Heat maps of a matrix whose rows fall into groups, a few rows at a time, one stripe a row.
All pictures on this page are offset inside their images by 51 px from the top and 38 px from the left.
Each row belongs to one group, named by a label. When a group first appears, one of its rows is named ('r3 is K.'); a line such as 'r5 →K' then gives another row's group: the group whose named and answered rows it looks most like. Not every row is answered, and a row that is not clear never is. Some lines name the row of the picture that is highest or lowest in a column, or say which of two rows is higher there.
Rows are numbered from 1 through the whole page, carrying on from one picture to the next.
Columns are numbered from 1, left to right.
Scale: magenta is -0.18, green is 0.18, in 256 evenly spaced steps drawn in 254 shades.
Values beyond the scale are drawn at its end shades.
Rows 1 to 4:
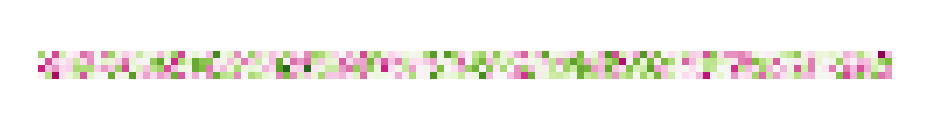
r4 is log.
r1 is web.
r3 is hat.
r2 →hat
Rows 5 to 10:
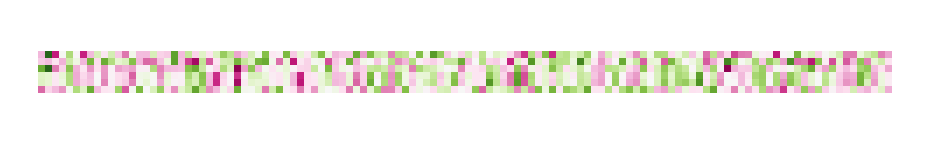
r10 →hat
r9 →web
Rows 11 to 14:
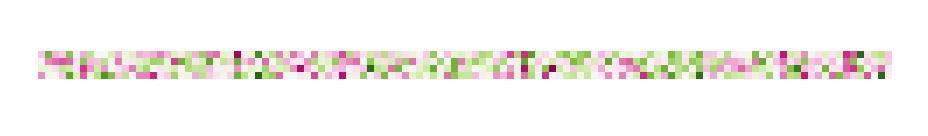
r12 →hat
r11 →log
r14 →log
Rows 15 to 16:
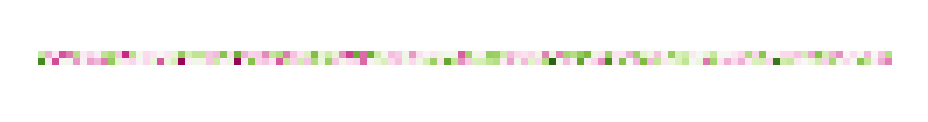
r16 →web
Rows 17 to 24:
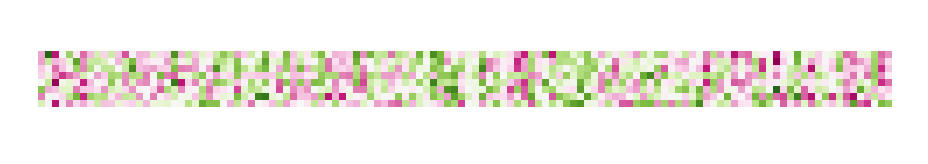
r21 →web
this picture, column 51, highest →19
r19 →log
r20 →hat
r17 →web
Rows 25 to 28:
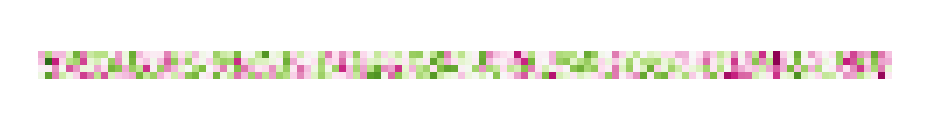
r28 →web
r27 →hat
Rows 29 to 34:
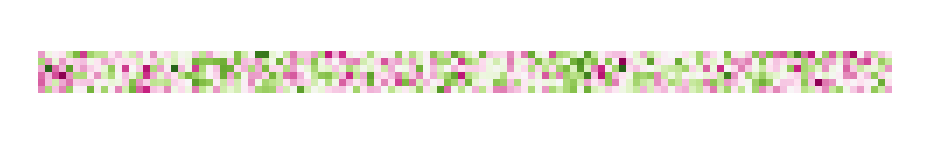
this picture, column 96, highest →32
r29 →log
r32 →hat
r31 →web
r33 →hat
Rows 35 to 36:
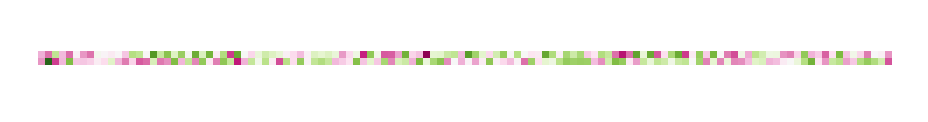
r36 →web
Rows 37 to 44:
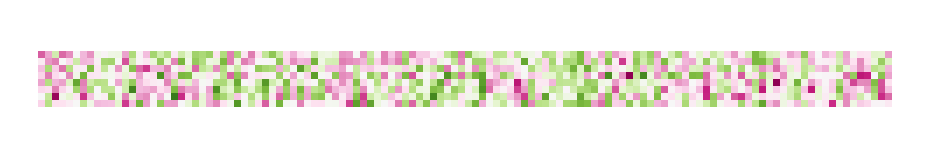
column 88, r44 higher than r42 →Yes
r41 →log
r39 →log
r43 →web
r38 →hat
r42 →log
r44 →hat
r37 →hat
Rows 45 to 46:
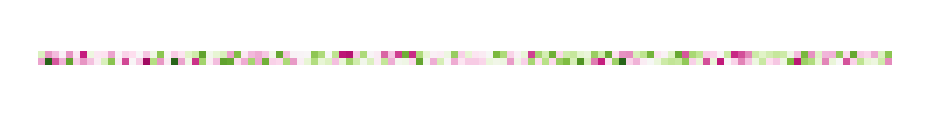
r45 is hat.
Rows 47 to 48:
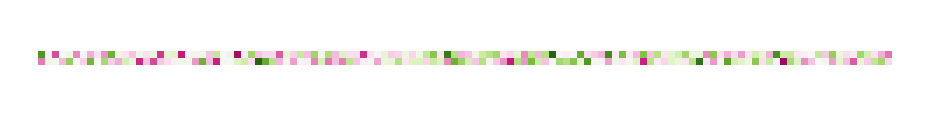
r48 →log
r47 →web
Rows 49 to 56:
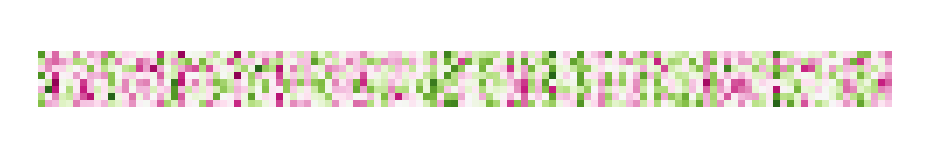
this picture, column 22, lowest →51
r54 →web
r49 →web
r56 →web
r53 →web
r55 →web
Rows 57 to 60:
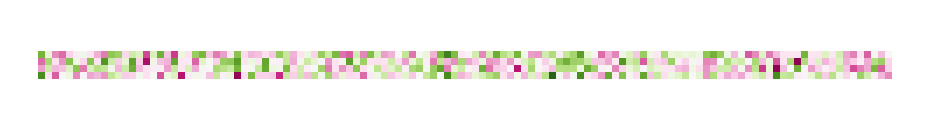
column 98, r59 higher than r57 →No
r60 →web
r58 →log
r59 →log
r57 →hat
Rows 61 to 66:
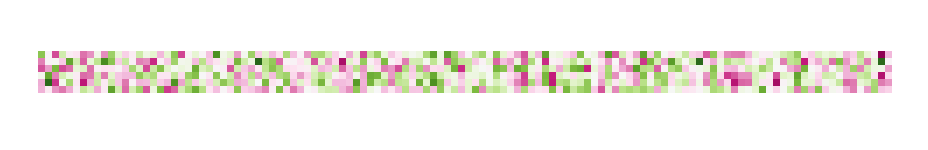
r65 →web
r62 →log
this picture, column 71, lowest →66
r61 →web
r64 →web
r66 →hat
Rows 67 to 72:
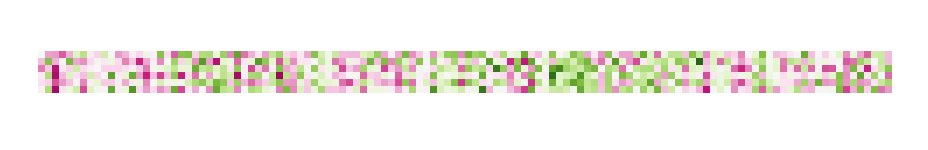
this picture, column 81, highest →69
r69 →hat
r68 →web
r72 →log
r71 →hat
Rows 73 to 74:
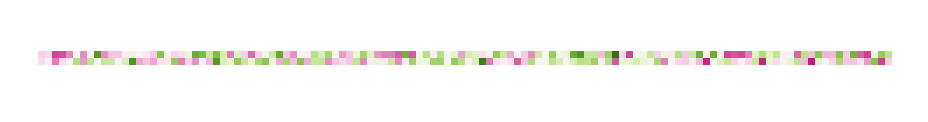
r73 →hat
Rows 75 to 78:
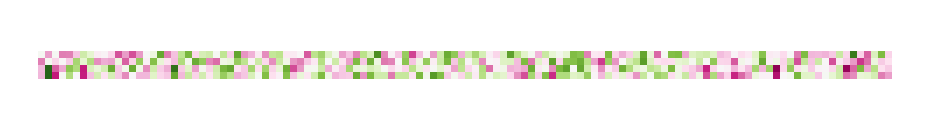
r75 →hat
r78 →web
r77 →log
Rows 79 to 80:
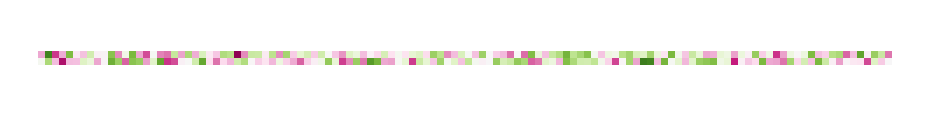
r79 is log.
